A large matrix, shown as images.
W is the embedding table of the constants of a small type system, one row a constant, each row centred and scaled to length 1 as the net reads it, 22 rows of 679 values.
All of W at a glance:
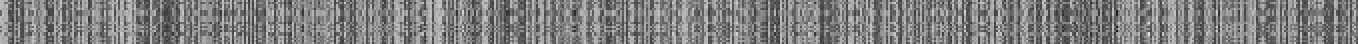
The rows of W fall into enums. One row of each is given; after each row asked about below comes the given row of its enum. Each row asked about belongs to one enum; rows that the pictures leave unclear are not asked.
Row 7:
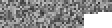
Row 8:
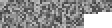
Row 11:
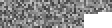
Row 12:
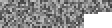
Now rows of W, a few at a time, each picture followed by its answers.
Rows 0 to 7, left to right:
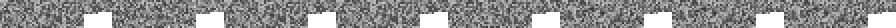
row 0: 8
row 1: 11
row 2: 8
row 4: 12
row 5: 7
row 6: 7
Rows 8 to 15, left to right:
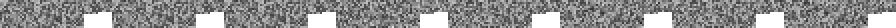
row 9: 8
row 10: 8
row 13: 7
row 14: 12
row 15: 7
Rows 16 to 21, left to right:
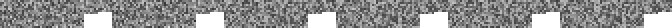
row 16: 11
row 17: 11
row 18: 12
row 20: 12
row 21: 8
